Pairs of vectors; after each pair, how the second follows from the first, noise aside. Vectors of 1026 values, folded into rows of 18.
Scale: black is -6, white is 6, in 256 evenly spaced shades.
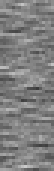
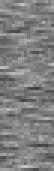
copied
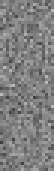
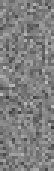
copied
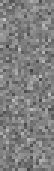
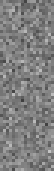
reversed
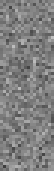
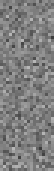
sign-scrambled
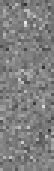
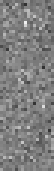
copied
